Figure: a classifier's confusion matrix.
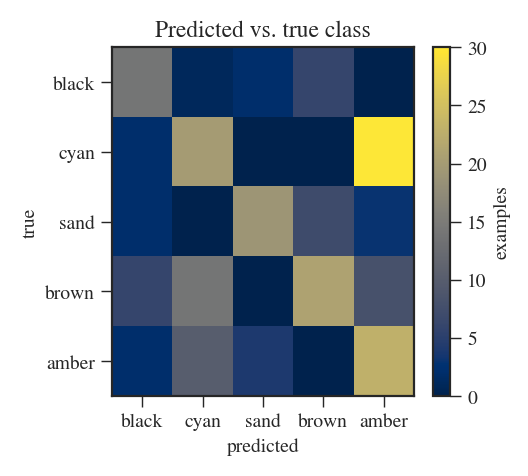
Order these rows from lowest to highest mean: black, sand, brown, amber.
black, sand, amber, brown
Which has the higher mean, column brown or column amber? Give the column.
amber
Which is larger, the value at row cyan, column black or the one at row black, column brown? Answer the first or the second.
the second
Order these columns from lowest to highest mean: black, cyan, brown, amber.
black, brown, cyan, amber
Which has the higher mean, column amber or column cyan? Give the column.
amber
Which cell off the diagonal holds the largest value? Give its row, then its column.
cyan, amber
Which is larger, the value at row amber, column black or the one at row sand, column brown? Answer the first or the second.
the second
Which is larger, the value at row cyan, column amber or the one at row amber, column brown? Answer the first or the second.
the first
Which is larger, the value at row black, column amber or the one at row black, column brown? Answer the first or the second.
the second
